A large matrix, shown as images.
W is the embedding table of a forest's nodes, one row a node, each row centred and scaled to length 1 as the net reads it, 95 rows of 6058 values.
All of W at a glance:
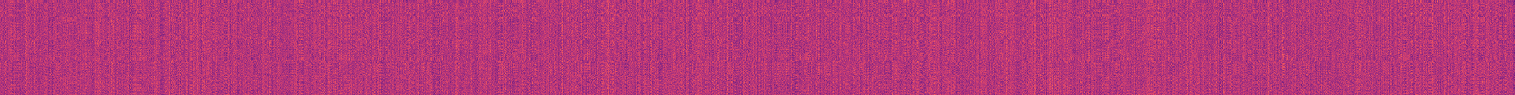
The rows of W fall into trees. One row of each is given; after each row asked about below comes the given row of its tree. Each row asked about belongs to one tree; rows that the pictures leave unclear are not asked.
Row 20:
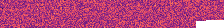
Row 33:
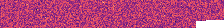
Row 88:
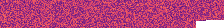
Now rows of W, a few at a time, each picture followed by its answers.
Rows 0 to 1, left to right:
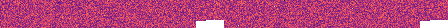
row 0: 88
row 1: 88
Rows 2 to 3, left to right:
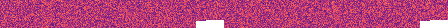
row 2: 88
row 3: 20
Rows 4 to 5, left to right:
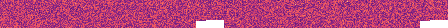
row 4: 88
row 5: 20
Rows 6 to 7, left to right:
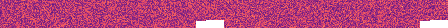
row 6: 20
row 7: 88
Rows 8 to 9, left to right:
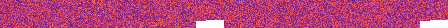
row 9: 88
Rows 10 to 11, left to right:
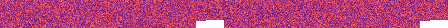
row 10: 33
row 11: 33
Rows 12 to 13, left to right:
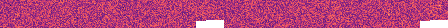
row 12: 20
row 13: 20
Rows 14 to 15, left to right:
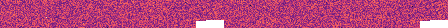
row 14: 88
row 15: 88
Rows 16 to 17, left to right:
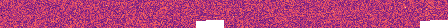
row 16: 88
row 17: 20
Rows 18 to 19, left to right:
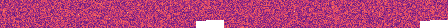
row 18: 20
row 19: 20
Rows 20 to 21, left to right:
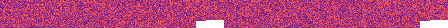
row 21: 20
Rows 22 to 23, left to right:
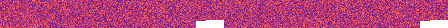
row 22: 88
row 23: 33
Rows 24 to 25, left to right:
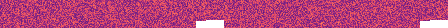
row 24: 20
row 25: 88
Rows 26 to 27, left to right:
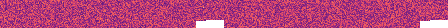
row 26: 88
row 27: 20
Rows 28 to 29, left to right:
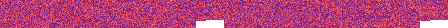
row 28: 88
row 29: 20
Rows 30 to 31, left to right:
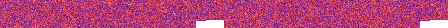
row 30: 88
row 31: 88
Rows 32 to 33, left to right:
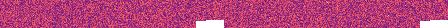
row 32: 88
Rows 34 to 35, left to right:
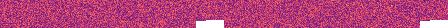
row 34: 20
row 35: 88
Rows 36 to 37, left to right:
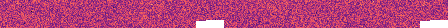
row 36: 88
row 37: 33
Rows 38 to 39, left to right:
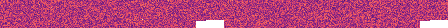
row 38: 88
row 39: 88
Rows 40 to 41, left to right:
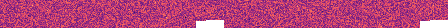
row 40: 20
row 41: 20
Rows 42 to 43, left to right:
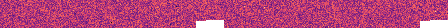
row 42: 20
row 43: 20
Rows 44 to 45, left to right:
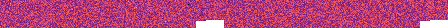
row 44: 88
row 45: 20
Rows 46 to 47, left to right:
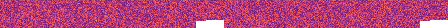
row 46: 20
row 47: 88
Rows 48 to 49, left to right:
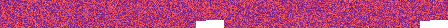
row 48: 20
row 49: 33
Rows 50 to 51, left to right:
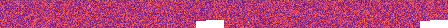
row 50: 88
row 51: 20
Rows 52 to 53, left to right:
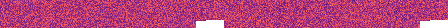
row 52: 88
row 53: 88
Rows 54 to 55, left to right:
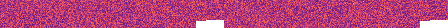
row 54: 33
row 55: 88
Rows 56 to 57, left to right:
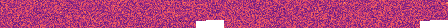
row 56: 33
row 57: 88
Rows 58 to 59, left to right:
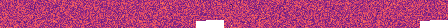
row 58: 88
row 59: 88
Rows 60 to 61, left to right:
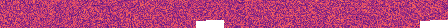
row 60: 88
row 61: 20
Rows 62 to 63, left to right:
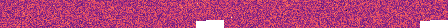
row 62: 20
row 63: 33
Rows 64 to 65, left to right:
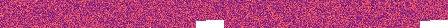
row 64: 33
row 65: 20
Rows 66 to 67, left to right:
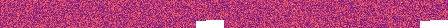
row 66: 33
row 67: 33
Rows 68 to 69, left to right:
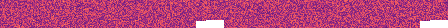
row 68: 20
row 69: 33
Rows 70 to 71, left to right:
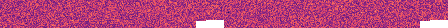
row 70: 20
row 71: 33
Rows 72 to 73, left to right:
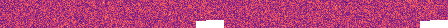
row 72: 20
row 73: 20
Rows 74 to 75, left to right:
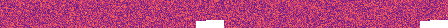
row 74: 33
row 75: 88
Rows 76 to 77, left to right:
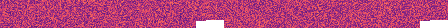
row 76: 20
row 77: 88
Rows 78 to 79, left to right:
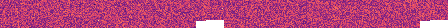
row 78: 20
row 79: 20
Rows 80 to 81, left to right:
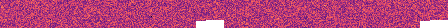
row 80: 88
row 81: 20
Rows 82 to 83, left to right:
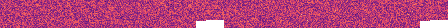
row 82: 20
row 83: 20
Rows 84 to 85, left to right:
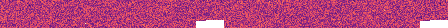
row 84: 88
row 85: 88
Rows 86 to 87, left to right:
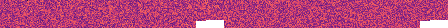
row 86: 20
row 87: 88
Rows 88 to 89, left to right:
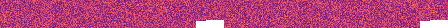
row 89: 20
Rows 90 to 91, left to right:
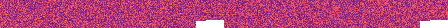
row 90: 88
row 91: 20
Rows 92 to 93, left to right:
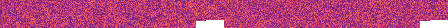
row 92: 20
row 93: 88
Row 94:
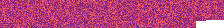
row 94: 20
